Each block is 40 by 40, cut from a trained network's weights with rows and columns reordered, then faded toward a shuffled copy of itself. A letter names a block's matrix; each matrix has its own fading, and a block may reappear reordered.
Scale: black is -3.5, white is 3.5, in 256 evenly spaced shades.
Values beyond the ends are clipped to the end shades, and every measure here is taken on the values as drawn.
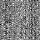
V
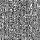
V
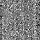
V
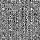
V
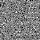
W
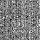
V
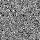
W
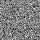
W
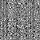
V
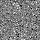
W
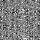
V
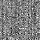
V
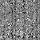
V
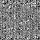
V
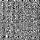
V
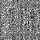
V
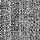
V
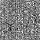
V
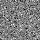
W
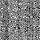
V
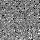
W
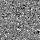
W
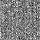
V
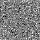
W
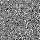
W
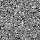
W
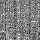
V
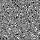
W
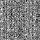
V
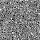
W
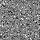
W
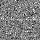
W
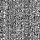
V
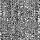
V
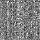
V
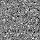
W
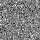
W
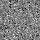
W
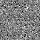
W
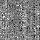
V
